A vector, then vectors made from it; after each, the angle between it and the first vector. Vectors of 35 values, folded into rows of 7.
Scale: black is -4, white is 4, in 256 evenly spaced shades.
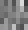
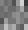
nearly parallel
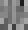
nearly opposite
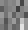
partly opposed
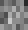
partly aligned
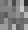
nearly parallel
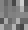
nearly parallel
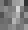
partly aligned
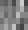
nearly parallel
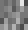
nearly parallel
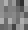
nearly opposite
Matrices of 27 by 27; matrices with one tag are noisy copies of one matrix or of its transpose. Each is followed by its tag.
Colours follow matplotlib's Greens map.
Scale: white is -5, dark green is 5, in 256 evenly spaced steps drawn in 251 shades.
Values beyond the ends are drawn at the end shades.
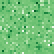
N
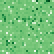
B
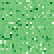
N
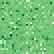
N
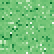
N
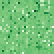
N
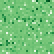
B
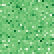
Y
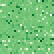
Y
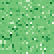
N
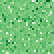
B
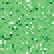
N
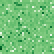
B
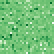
N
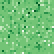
N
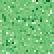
B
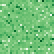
Y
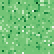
N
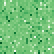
Y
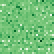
Y
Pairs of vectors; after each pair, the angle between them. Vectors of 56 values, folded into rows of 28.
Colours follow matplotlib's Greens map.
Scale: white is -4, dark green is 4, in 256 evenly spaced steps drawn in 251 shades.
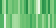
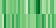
nearly opposite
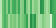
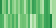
nearly opposite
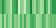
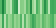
nearly parallel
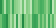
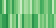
nearly parallel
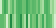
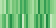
partly aligned
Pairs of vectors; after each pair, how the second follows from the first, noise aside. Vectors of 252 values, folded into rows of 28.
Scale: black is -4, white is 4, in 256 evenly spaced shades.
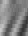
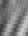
negated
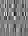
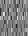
shuffled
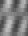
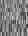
shuffled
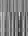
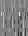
partly zeroed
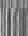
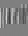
partly zeroed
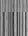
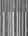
negated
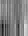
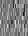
shuffled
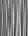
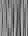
negated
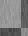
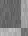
negated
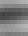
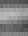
negated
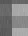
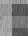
negated
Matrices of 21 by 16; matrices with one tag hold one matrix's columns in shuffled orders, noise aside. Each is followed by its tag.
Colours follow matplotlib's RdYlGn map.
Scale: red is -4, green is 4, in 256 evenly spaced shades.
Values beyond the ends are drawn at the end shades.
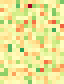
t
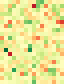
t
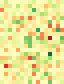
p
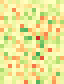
p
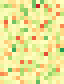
t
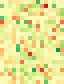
t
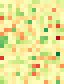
p
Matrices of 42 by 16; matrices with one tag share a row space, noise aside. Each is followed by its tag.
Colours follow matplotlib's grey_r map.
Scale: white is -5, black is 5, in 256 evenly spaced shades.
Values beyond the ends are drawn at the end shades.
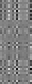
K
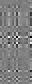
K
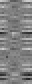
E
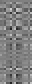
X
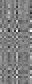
K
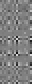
K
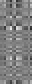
X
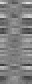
E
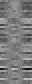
E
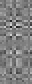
X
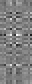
X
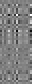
K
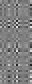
K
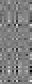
K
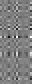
K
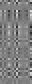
K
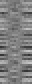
E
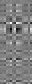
X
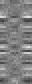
E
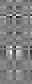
X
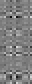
X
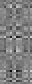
X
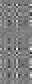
K
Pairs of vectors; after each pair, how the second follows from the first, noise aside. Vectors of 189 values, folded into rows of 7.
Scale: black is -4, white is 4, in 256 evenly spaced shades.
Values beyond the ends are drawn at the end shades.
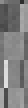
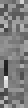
sign-scrambled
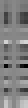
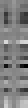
copied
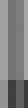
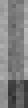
copied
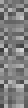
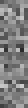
sign-scrambled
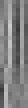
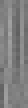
shrunk
